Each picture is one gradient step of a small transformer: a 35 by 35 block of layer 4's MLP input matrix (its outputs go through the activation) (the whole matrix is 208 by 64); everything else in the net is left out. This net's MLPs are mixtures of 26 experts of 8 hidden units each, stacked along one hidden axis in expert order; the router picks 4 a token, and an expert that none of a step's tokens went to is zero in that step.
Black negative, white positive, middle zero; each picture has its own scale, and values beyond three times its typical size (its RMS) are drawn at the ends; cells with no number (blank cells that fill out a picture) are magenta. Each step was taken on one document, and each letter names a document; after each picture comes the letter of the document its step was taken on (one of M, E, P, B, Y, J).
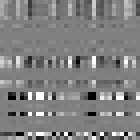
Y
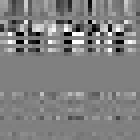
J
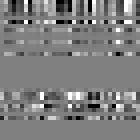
J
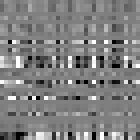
Y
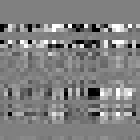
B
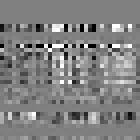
B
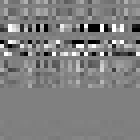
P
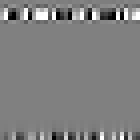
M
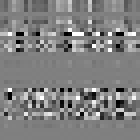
J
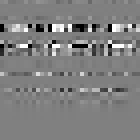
P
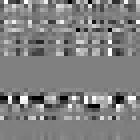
J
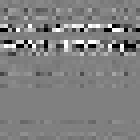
P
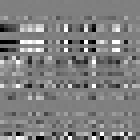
Y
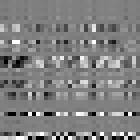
Y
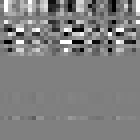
J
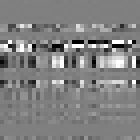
B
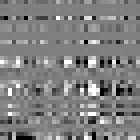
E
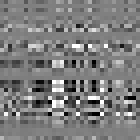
B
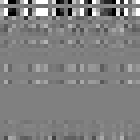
M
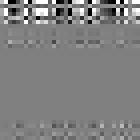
M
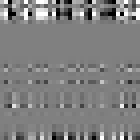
M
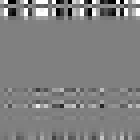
M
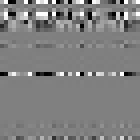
M
